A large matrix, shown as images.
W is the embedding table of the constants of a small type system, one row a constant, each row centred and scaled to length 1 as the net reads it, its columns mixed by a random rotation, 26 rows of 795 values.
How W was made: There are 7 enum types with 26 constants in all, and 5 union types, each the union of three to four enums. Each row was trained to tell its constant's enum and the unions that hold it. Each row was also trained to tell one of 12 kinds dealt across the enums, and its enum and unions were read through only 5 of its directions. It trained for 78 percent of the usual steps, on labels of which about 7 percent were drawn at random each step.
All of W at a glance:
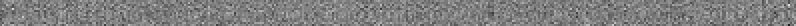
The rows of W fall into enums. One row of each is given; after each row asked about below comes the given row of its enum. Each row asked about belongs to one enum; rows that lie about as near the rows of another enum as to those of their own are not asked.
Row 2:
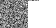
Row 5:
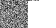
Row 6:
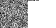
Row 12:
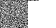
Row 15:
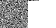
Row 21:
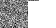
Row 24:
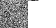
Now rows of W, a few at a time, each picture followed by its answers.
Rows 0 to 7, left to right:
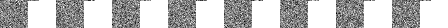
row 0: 15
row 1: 24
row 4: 5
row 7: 12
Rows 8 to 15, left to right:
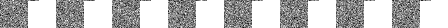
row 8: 24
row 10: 2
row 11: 5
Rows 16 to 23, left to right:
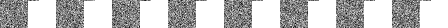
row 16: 6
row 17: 6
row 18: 24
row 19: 15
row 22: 2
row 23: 2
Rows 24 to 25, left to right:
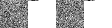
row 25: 24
